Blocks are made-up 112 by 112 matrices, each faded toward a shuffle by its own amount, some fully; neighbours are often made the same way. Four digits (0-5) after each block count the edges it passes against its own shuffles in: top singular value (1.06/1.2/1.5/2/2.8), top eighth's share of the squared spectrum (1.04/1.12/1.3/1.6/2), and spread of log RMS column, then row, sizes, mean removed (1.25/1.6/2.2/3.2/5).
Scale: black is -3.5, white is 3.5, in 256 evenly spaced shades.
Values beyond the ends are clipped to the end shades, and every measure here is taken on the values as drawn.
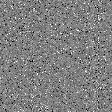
3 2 1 0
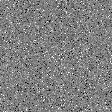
3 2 1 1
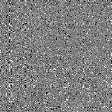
4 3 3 2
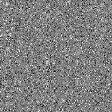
4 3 2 1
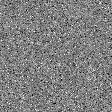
0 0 0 0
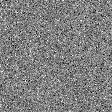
0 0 0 0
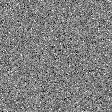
0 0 0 0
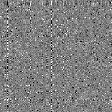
5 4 3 2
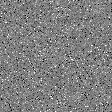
0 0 0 0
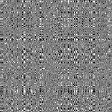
5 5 4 3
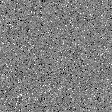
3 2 0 0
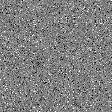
3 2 1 0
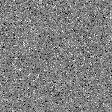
2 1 0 0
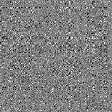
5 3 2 3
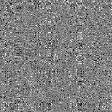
4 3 2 2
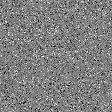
2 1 0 0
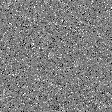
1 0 0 0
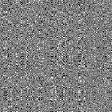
5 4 3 3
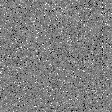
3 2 1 0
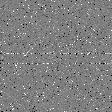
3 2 0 1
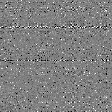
4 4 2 3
